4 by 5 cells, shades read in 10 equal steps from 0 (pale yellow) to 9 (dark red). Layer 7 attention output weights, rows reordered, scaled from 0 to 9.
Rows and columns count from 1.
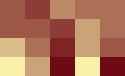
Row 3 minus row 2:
-4 -1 1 0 1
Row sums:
27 27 24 21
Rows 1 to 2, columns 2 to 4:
7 4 5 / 6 7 3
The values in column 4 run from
0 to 5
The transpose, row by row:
6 6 2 0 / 7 6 5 3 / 4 7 8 9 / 5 3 3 0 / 5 5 6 9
